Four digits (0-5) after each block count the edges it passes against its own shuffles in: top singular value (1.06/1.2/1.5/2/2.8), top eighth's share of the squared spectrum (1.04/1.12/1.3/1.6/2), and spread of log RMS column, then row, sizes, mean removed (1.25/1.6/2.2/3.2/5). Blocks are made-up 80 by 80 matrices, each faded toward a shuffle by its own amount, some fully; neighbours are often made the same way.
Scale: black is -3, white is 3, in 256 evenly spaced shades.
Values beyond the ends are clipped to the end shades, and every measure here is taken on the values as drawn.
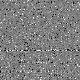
3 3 0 2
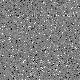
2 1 0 0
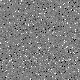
2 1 0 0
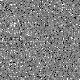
3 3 1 1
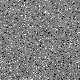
2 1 0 0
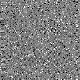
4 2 1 1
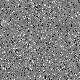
2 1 0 0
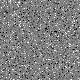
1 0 0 0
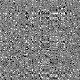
4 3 2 2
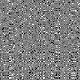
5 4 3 2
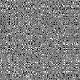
4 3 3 2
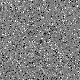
3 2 0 0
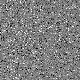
3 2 0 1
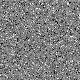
0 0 0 0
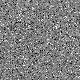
1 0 0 0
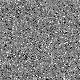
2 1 0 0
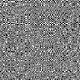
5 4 3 3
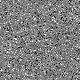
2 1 0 0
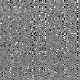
4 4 3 2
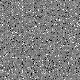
3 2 0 0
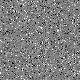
2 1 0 0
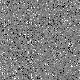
3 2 1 0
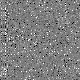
3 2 1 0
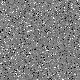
0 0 0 0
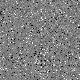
2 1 0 0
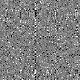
4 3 2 1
